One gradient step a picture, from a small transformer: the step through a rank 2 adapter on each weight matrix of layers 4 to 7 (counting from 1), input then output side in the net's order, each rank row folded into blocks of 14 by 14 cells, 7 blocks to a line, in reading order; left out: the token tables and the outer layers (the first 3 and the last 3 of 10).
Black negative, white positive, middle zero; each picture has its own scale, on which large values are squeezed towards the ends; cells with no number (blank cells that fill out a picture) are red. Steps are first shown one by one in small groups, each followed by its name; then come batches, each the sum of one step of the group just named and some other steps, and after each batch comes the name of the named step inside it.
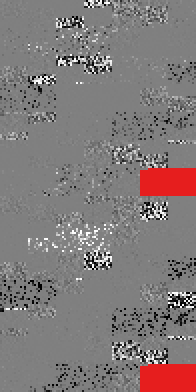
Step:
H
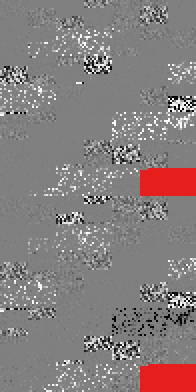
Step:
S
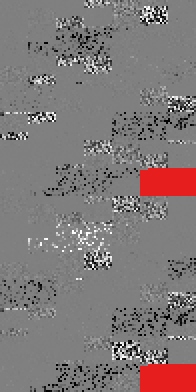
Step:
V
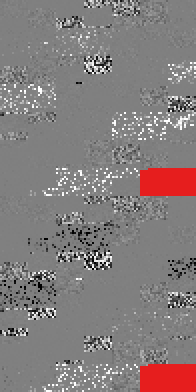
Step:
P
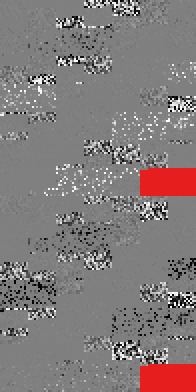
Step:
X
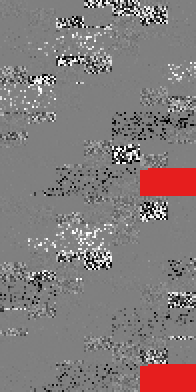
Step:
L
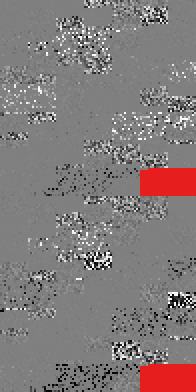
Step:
V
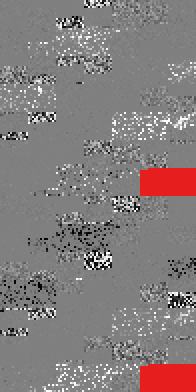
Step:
P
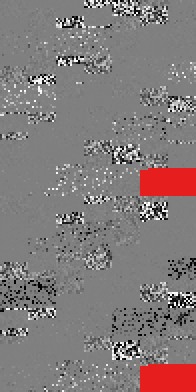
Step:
X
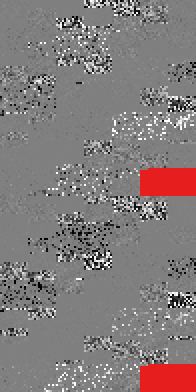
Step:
P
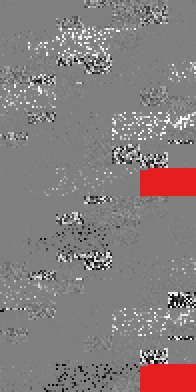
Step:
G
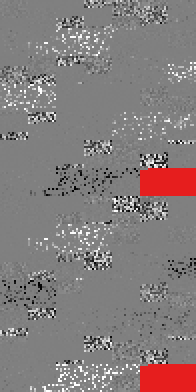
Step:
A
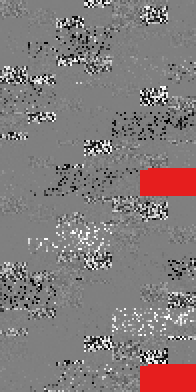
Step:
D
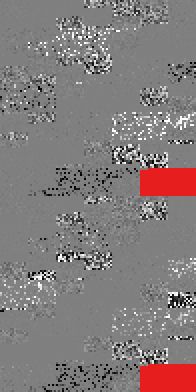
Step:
G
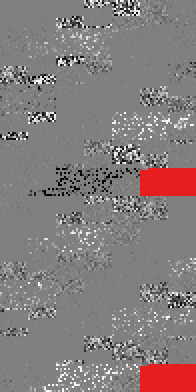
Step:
A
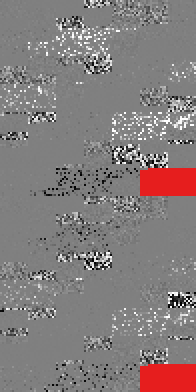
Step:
G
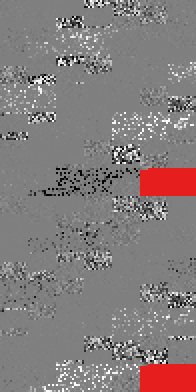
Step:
A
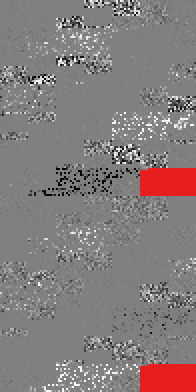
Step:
A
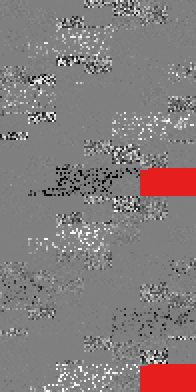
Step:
A
